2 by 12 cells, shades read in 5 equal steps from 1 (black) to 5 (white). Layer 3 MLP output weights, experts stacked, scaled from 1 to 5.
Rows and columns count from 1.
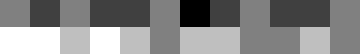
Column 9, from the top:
3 3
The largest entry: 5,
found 3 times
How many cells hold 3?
9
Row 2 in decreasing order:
5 5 5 4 4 4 4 4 3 3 3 3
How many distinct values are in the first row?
3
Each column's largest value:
5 5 4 5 4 3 4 4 3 3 4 3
